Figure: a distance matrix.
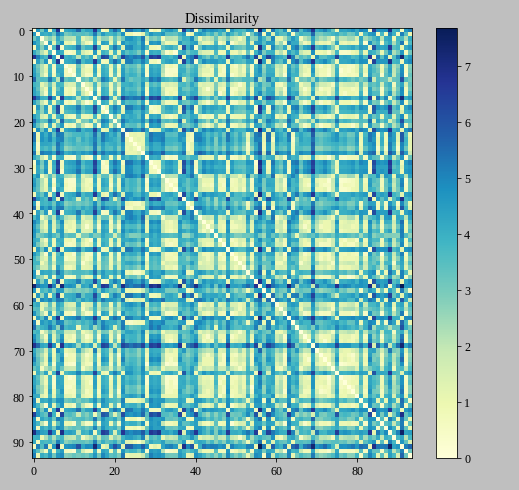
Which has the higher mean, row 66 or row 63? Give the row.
63
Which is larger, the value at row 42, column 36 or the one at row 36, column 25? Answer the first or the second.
the first
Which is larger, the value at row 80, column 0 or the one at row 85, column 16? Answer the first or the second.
the first
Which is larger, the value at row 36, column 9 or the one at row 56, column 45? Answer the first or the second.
the first
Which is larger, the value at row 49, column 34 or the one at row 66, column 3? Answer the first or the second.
the second
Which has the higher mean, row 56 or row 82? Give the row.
56
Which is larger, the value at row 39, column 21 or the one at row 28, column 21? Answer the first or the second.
the first
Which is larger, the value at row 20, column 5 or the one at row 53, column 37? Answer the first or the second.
the second
